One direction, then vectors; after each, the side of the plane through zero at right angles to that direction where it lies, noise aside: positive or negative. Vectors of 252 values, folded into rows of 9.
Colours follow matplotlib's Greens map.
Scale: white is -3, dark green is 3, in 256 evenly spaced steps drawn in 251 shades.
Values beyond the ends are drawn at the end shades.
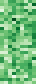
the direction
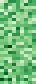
positive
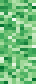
negative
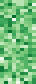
negative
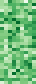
positive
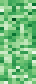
positive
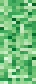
positive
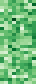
positive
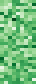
positive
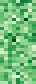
positive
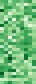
negative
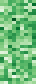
positive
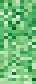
positive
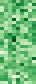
positive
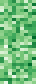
positive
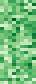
positive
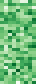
positive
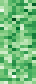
positive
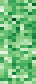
positive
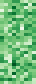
positive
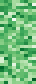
negative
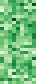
positive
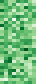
negative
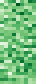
positive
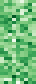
negative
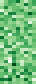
positive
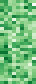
negative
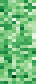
negative
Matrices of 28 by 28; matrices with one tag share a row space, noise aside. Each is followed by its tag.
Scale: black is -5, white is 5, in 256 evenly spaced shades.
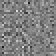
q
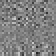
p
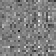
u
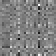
u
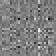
u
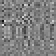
q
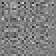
p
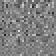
p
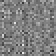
q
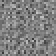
p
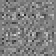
p
